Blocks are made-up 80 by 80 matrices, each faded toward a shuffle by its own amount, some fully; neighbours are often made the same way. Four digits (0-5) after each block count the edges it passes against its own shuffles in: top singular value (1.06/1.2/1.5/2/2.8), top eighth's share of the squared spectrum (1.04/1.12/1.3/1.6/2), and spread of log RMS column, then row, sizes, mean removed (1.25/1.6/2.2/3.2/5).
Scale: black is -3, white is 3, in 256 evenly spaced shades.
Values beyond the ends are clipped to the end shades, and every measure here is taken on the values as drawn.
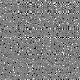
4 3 2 3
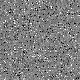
3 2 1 0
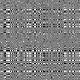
5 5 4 4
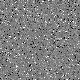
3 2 0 0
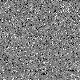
1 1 0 1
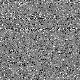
2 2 0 2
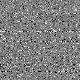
2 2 0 2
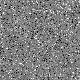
0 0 0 0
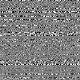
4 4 0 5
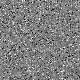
0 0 0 0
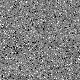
0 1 0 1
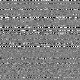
3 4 0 4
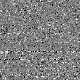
2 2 0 2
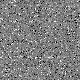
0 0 0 1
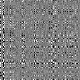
5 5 4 3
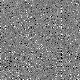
4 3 2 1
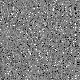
2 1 0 0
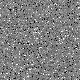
0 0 0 0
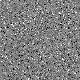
2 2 1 0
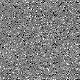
4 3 2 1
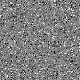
3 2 1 1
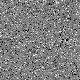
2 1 0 0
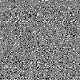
4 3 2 2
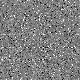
3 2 0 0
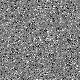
2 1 0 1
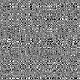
4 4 3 3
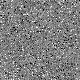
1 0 0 0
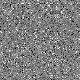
3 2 1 1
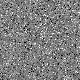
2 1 0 0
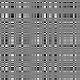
5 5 5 5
